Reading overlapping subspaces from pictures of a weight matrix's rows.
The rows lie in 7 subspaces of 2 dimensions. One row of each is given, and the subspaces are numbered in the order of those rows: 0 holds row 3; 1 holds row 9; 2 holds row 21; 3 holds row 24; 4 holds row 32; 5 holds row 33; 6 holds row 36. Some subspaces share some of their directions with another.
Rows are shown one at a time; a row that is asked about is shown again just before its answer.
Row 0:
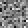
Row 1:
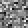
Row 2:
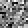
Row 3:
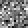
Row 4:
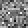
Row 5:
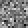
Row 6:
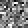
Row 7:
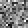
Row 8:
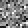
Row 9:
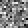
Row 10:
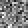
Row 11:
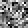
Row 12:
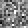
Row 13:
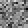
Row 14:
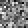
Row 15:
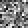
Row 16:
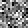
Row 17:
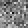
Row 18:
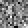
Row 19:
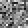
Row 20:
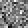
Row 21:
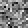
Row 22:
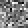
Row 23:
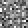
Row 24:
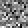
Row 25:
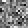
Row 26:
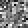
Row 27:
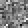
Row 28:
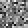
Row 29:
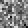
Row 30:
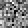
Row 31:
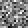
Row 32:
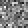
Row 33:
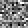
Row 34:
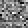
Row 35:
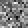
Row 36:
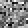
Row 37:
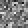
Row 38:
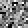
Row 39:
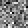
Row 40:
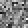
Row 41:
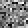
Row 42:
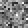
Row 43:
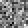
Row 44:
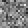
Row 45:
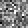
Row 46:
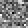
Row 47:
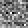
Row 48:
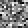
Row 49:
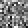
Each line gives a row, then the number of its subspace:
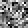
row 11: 2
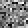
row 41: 6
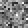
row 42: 2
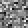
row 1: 4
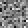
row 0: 4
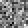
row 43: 1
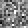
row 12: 6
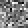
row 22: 6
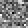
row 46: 5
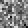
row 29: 1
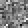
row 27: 3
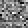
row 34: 5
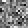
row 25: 2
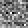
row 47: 5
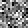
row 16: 2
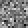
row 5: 0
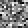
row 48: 5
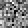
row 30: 6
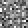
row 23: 4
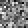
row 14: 4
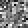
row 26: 3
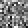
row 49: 1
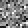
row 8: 3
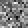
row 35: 3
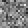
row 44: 2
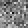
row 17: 5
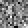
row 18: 1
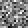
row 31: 0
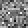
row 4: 0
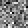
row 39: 5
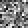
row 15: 6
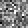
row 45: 6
